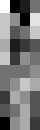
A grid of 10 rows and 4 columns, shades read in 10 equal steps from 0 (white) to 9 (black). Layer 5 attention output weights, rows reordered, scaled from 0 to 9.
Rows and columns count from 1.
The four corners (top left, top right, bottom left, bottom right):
0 5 9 7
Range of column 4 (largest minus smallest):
6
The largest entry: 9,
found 3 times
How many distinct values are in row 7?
4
